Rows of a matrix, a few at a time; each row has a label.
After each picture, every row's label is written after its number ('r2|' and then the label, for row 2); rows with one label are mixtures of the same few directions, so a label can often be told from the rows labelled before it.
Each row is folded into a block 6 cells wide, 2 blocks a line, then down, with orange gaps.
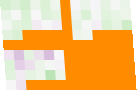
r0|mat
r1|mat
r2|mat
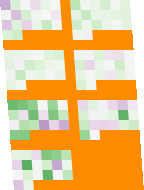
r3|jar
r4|jar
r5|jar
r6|mat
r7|mat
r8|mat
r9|mat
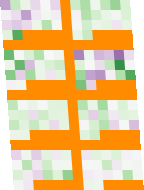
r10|jar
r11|mat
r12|jar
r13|mat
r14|jar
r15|mat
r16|mat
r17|jar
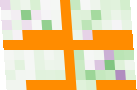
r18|jar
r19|jar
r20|mat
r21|jar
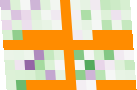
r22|jar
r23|mat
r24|jar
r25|jar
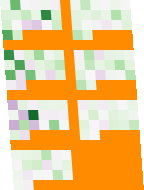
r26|mat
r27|mat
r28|jar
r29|mat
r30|jar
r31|mat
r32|jar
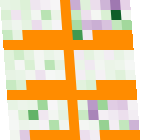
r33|mat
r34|mat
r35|mat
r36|jar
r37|jar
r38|mat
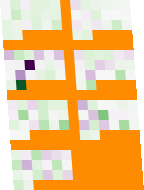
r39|mat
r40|jar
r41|jar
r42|jar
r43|mat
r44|jar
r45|mat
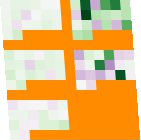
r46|jar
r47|mat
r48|jar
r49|jar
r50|mat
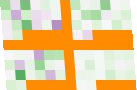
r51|mat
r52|jar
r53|jar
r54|mat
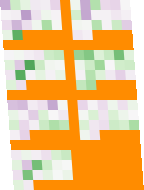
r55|jar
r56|mat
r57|jar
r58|mat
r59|mat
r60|mat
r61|jar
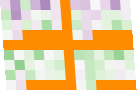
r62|mat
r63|mat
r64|jar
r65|mat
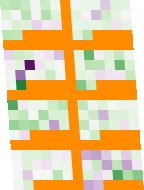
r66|mat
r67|jar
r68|jar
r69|mat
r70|jar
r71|jar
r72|jar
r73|mat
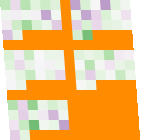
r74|mat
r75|jar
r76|mat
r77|jar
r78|mat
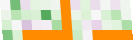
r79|mat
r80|mat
